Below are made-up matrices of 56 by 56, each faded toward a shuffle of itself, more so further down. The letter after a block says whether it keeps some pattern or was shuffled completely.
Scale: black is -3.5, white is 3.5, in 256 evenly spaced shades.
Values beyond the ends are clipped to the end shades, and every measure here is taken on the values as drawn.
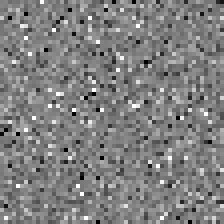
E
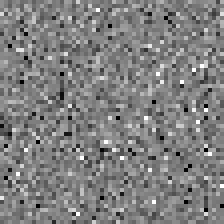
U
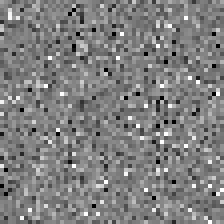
U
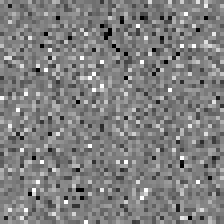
U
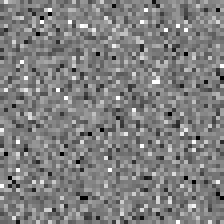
E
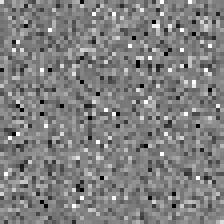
U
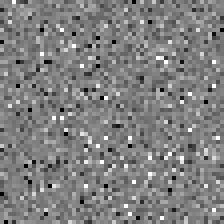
E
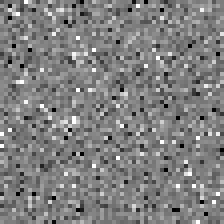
E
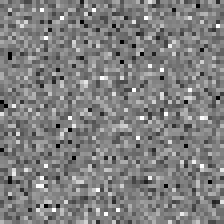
E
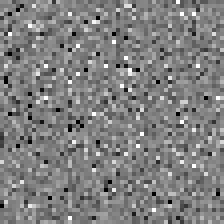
U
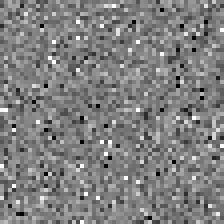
E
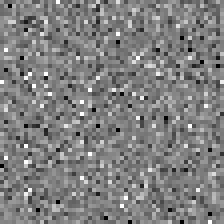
U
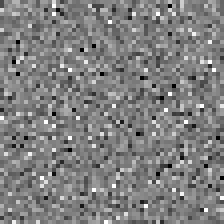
U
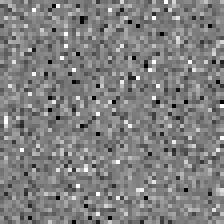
E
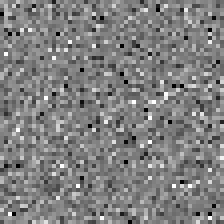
U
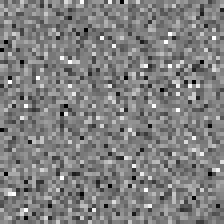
E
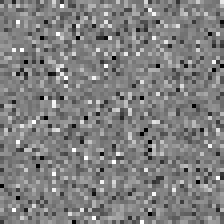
E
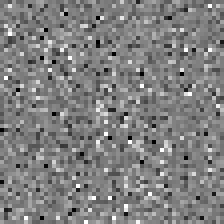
U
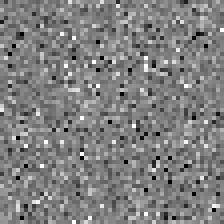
E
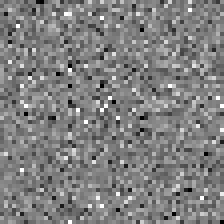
U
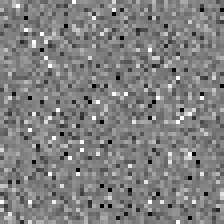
E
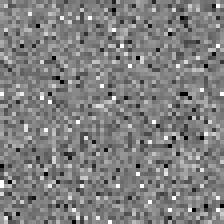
U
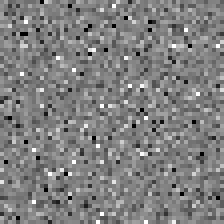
E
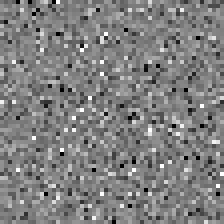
E
